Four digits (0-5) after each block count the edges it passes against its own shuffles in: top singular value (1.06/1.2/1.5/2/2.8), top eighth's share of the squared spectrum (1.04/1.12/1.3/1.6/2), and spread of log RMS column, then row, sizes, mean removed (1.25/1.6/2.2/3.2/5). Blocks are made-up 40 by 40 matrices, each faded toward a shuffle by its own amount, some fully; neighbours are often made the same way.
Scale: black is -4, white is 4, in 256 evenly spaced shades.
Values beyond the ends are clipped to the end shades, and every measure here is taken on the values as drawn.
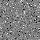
1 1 0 1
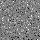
1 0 0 0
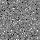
1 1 0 0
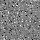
0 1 0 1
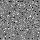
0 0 0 0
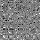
3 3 1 1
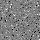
0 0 0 0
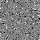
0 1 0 0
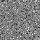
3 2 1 0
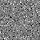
3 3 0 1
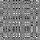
4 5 3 3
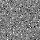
1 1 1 0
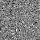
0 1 0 0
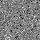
0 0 0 0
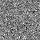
0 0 0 0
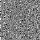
1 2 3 0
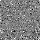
1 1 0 1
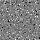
0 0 0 1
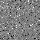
0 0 0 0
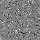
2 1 0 0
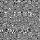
3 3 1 2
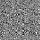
3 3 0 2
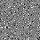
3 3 0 1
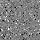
1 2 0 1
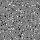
2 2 0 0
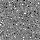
0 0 0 0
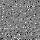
3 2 0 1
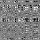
4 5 2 3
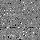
2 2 0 1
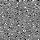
2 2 0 0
